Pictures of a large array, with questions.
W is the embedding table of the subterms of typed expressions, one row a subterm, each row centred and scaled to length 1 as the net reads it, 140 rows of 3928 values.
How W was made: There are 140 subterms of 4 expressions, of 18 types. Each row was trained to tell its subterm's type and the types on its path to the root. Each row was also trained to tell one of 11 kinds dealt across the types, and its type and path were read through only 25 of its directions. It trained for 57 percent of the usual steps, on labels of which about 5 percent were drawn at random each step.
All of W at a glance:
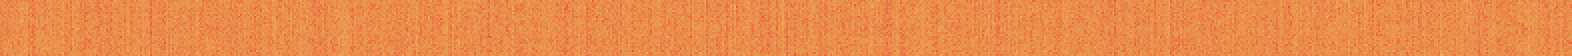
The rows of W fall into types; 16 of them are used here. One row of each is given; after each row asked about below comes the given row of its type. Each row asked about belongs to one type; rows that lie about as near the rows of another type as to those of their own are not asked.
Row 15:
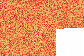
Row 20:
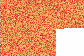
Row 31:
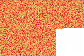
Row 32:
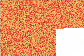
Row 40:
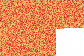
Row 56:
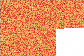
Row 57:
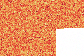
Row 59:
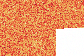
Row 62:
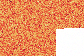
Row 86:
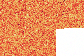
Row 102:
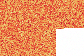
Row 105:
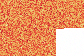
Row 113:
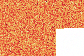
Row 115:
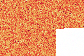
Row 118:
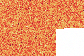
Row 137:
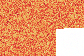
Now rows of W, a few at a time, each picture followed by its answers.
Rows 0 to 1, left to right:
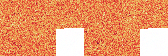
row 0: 118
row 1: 15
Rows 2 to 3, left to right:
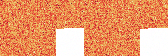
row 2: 113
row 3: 59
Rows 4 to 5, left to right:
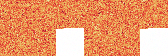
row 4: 20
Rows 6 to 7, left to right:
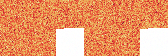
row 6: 15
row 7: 118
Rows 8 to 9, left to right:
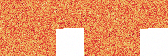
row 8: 56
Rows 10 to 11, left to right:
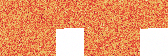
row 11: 57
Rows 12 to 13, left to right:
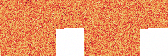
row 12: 32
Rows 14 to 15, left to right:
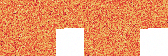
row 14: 118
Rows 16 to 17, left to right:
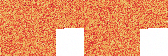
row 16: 102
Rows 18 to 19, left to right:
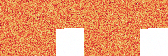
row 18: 105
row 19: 59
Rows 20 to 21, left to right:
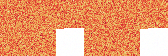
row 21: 31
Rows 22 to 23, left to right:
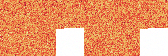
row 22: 56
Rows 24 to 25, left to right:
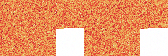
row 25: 40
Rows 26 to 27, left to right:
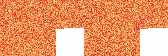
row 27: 137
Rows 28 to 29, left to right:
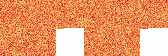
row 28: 40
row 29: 115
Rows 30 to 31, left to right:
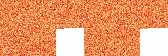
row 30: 105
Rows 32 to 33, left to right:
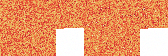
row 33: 105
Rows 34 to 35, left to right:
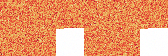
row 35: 31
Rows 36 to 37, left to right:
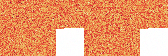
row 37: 20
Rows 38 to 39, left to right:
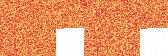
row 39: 57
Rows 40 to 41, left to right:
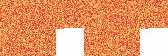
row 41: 32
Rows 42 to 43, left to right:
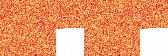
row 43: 40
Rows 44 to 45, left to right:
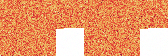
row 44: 40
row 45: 118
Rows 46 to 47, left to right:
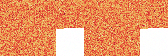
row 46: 57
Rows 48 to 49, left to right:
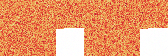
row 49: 57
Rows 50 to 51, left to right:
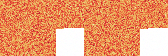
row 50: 31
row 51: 40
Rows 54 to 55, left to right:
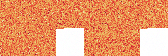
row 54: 62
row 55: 62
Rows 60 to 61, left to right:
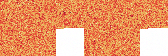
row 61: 15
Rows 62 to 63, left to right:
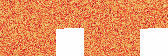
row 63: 40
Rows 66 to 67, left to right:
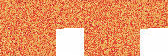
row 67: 15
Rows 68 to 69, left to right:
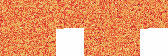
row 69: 32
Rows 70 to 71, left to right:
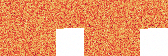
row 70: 59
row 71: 118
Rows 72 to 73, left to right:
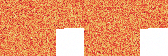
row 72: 15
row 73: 20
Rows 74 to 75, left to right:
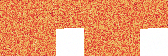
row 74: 15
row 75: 31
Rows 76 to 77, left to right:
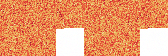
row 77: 57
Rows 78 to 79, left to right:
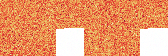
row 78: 86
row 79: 32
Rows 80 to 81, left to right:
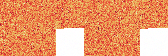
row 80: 113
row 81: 59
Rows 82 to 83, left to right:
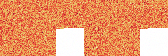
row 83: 57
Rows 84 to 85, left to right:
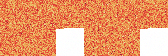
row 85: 57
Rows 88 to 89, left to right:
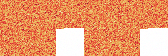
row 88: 20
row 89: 31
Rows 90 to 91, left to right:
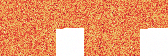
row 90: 32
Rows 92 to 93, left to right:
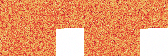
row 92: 137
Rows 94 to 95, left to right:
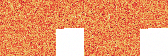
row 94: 102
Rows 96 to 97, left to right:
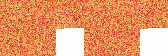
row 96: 102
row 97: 105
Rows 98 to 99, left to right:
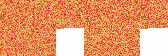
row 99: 56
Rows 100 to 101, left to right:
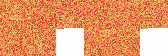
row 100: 102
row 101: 86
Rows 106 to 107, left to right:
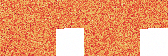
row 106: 137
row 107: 102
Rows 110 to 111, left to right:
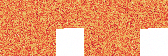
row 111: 59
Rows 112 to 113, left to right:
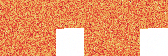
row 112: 105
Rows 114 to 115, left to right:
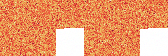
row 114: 40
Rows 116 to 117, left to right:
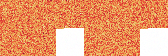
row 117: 31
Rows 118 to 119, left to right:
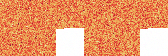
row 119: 137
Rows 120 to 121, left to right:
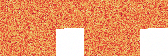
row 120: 62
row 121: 105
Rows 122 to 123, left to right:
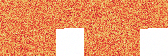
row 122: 105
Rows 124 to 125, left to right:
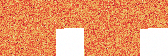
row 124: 118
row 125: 32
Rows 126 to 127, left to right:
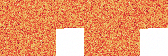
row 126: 15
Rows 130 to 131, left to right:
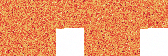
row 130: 56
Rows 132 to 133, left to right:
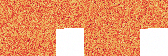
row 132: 137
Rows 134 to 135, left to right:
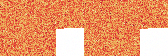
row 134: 62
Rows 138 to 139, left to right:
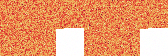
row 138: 31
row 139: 56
